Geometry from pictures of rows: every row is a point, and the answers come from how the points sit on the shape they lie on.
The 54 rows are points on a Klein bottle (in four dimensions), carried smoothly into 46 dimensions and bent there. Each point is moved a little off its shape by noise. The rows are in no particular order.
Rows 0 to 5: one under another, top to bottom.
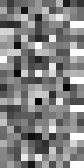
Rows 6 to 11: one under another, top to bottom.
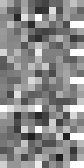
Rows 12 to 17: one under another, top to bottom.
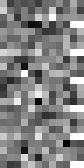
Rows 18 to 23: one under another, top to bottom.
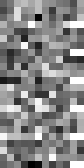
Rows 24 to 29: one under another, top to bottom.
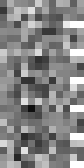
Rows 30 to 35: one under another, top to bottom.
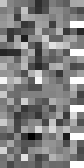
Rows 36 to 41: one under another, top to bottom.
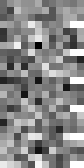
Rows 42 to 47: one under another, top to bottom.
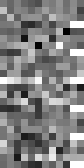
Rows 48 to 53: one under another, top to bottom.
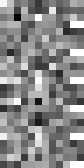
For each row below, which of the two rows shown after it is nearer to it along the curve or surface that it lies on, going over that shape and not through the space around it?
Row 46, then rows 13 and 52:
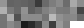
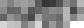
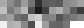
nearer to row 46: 52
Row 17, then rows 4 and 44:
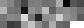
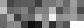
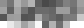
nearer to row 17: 4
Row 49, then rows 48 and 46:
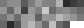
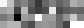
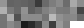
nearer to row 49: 46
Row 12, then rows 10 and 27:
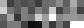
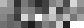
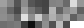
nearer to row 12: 10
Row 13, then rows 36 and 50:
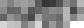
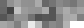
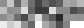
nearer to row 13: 36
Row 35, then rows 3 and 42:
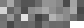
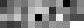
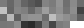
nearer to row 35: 42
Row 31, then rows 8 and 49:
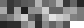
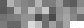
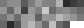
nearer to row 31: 49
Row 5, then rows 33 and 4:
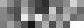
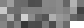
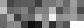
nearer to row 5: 33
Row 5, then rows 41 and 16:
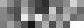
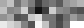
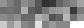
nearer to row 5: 41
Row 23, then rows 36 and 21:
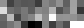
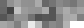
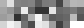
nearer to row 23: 21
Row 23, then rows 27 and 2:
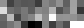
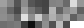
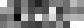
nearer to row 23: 2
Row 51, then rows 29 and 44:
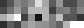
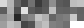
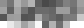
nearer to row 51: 44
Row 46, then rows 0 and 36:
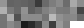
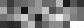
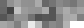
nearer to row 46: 0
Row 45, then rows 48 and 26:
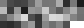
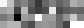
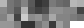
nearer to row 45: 26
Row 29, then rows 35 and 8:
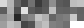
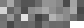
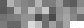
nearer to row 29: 35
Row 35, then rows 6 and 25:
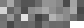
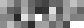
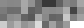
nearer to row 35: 6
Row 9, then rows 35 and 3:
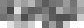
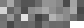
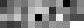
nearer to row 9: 3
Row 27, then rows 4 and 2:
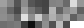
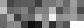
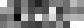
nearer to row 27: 2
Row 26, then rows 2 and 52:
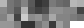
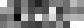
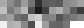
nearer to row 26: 52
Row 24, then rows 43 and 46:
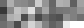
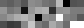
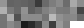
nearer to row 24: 43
